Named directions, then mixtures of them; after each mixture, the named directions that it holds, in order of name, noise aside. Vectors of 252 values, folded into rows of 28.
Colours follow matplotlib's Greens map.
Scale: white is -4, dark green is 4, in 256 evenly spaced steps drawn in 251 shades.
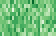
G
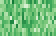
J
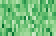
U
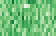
G, J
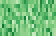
U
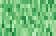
J, U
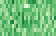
G, J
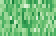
J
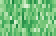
J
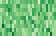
J, U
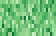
U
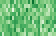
G
